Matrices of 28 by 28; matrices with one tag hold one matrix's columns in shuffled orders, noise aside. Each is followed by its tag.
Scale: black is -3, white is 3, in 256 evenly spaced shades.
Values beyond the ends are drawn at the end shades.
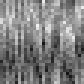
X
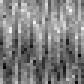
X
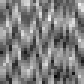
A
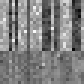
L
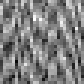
A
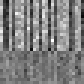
L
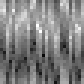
X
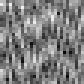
A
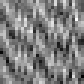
A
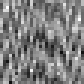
A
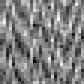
A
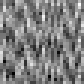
A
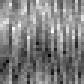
X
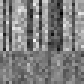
L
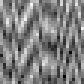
A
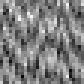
A
